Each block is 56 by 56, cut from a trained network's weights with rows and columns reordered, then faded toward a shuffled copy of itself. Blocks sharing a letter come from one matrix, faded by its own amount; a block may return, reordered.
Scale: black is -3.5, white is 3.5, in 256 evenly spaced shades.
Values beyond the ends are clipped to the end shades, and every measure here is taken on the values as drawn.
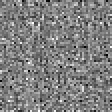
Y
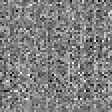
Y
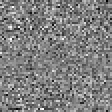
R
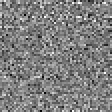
R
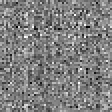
Y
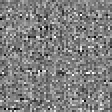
Y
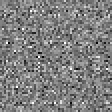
R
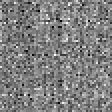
Y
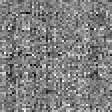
Y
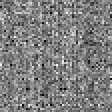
Y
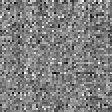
Y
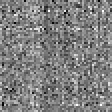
Y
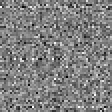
R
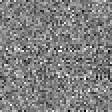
R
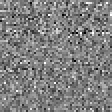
R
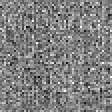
Y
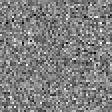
R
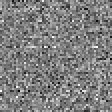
R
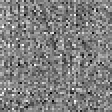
Y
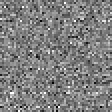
R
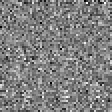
R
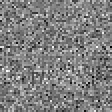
R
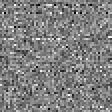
R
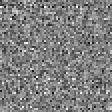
R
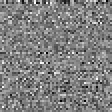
R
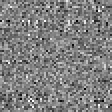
R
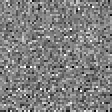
R
